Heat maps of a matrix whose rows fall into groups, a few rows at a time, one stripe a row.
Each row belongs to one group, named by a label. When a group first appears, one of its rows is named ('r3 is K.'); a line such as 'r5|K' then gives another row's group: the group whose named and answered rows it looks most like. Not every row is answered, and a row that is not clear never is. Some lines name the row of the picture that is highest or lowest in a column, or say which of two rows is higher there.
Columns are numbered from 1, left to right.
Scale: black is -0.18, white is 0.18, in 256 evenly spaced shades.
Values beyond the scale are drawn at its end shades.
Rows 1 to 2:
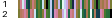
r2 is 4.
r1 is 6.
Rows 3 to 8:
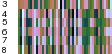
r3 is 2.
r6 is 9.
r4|9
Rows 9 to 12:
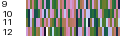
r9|6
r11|9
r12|4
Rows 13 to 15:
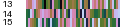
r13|2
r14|9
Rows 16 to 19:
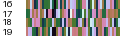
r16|6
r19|6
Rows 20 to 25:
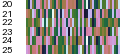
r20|9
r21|2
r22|4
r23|2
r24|9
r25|2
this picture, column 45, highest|24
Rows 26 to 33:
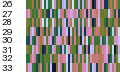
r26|4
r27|6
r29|2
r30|9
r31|2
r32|2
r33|6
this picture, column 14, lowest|33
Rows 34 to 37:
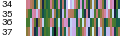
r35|2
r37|6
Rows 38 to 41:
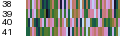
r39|2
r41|2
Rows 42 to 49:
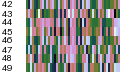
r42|4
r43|6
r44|9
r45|9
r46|4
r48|6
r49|9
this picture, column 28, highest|43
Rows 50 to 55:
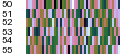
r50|6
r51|9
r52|2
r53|4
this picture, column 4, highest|52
